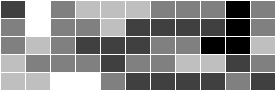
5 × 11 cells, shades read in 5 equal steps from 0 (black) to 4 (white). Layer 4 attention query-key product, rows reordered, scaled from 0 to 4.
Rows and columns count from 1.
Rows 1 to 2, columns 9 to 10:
2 0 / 1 0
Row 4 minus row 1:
2 -2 0 -1 -2 -1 0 1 1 1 0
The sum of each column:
11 16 12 12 10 8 8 9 7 3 10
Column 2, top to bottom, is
4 4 3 2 3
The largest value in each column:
3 4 4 4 3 3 2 3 3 2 3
